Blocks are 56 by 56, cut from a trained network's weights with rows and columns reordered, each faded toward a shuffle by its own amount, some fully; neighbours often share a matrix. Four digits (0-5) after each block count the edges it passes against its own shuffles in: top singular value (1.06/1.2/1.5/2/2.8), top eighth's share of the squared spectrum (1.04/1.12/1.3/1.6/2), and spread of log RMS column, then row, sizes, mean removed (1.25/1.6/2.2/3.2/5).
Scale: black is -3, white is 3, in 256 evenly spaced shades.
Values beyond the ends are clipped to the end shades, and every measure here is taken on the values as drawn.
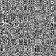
4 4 2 2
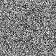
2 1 0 0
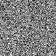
2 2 0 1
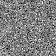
1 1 0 0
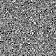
2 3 0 1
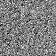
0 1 0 0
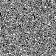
0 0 0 0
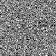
2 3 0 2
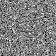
2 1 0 0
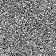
1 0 0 0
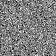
0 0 0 0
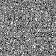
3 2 0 0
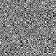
4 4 2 2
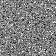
0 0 0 0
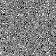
3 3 1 1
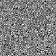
3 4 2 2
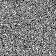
0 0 0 0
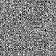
3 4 1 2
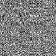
4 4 2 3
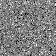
1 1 0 0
